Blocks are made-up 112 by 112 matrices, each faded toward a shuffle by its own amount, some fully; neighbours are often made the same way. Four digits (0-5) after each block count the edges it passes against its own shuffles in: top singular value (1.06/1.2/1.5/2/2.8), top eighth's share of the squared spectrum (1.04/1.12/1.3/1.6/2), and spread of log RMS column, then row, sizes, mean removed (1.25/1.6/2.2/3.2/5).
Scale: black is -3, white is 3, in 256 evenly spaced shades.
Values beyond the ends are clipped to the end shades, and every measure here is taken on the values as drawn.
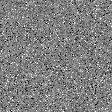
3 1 1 0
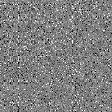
4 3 2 1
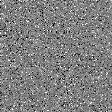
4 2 1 1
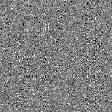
4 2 2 1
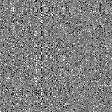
4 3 2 1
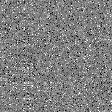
3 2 1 0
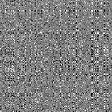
5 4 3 3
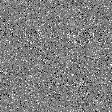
1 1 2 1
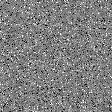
3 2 0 0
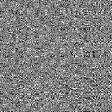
4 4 3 3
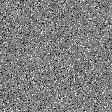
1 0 0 0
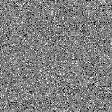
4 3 1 2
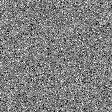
0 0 0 0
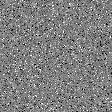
0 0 0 0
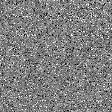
1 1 0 2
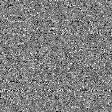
1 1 0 3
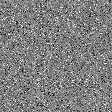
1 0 0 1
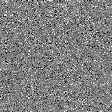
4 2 1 1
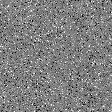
0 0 0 0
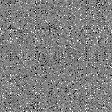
4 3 2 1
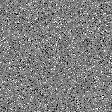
2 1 0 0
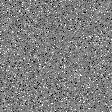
0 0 0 0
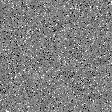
0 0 0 0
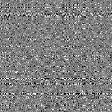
5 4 2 4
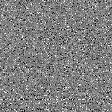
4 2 1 2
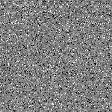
3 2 0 2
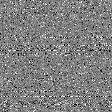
2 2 0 3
